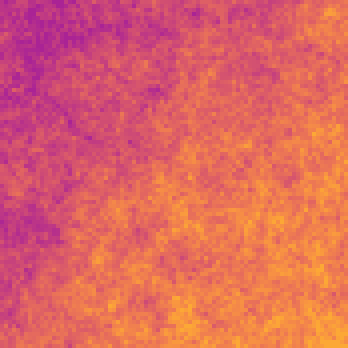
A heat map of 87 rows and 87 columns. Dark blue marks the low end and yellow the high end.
Ninth with the highest average: bottom right. Stripes: none. Slope: up to the bottom right. Mirror symmetry: none. Ninth with the lowest average: top left. Grain: blotchy.
